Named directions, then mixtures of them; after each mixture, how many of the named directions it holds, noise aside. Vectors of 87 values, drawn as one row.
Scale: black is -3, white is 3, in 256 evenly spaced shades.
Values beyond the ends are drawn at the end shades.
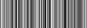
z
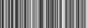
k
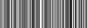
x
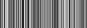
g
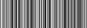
one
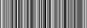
one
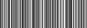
three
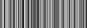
two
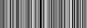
one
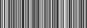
two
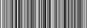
one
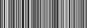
one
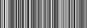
two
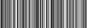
one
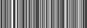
two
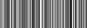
one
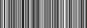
two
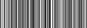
three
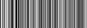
three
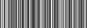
three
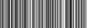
two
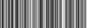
one
